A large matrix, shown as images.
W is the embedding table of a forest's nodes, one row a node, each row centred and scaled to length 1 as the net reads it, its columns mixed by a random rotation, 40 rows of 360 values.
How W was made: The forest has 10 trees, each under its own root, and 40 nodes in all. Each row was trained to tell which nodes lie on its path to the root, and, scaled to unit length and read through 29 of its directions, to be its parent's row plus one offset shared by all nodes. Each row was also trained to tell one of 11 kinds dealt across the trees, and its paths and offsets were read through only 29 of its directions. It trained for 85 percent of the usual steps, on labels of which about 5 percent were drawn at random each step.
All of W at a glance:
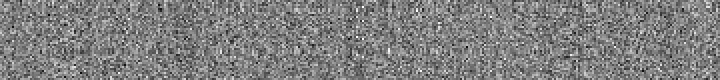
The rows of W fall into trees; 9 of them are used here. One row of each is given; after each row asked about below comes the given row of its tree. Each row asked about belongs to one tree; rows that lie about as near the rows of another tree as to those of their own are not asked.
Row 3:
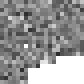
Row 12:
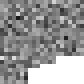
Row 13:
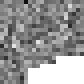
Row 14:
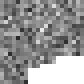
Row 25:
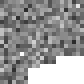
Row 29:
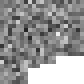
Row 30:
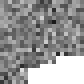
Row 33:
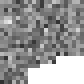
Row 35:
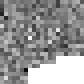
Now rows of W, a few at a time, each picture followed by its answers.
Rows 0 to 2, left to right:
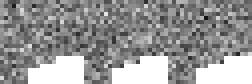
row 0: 12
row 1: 3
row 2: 3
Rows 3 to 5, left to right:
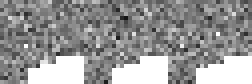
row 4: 13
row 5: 13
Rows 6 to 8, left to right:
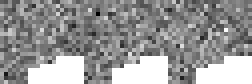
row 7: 30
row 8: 13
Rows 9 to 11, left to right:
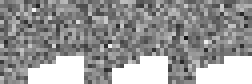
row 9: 12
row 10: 35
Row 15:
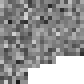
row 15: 25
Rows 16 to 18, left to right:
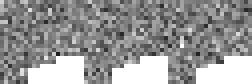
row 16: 30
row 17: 3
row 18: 13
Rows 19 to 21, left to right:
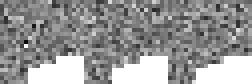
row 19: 35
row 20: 33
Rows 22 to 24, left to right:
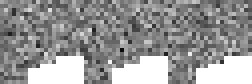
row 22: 30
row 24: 30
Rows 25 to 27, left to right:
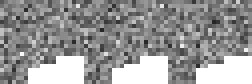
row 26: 25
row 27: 13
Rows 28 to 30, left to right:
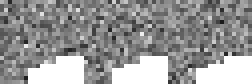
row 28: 12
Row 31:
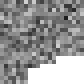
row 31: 33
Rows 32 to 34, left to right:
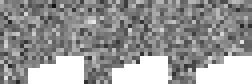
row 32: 35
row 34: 30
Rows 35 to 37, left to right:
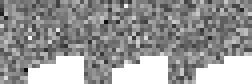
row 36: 3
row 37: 33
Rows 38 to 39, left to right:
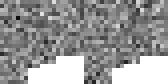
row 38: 12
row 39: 14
